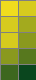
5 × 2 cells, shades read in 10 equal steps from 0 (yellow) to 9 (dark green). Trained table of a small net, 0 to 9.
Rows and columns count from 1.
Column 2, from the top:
1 3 4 6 9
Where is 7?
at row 5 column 1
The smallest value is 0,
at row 1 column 1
